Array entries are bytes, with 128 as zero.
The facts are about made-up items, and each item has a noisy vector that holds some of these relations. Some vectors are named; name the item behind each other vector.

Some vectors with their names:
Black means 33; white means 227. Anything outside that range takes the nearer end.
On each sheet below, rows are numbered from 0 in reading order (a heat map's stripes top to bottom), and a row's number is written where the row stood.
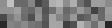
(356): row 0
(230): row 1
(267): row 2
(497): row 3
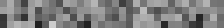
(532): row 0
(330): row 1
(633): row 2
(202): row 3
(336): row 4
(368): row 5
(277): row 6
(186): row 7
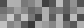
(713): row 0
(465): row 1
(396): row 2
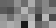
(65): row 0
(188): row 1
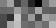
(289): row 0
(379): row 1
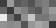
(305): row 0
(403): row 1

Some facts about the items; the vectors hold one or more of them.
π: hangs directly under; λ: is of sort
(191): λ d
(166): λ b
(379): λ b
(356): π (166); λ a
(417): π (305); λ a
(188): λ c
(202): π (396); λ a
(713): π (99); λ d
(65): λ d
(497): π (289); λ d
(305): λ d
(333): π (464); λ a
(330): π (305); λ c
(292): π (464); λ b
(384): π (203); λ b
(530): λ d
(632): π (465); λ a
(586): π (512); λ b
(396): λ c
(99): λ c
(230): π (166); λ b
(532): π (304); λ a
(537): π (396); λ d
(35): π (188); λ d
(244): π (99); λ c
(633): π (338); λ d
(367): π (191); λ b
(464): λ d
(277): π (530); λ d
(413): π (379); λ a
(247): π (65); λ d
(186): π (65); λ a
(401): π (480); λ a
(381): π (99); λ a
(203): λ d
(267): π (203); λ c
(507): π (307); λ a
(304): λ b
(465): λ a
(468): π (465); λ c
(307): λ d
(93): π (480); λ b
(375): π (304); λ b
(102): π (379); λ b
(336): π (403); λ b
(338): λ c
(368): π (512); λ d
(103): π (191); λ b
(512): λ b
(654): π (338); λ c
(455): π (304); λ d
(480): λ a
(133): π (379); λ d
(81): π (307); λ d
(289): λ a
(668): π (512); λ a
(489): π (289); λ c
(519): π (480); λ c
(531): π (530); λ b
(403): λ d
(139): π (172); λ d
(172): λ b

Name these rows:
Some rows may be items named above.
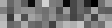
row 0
(188)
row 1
(133)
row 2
(304)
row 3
(379)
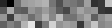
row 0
(379)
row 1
(244)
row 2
(307)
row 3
(512)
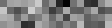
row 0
(368)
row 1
(668)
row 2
(379)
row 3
(102)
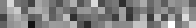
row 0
(381)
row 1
(413)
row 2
(455)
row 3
(417)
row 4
(375)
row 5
(188)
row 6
(99)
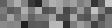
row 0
(247)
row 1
(102)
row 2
(489)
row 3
(93)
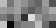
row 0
(519)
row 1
(191)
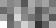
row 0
(99)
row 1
(468)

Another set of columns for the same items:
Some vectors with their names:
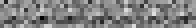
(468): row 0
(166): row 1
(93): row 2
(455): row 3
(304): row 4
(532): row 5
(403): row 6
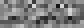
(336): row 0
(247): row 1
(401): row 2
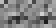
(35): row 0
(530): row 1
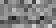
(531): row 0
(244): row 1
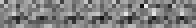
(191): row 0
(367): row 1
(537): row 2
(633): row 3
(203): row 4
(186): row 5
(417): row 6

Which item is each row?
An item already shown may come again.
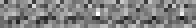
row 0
(455)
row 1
(247)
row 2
(713)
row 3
(465)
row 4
(654)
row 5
(330)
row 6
(289)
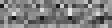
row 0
(381)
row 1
(93)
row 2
(480)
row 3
(65)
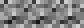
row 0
(267)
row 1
(267)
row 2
(338)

